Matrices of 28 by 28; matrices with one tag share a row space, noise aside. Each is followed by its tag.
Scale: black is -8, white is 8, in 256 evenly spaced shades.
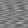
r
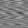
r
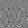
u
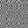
u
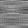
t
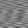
r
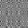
u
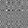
u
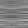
t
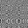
u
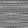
t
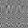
u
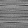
t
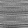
t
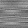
t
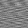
r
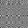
u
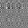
u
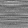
t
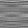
t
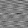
r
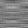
t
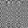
u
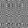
u
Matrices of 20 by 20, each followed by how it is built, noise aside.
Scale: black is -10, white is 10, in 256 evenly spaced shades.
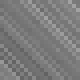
Toeplitz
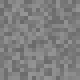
noise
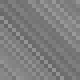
Toeplitz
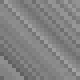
Toeplitz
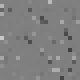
sparse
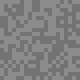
noise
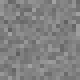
noise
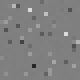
sparse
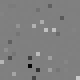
sparse
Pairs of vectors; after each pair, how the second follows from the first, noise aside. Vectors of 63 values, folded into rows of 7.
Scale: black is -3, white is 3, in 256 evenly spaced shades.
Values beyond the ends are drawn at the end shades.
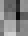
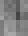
shrunk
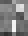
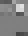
partly zeroed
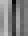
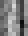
wrapped around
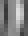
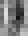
negated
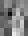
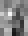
negated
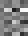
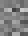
shrunk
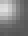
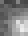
reversed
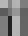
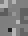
partly zeroed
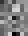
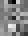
reversed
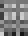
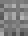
shrunk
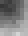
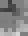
partly zeroed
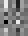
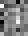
wrapped around
